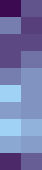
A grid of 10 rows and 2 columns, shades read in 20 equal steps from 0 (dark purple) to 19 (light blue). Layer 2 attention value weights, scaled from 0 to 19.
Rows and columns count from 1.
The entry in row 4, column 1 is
6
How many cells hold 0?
1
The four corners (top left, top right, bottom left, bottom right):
0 7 3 8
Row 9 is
15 14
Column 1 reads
0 11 6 6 11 19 14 19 15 3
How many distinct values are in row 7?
2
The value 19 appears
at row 6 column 1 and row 8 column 1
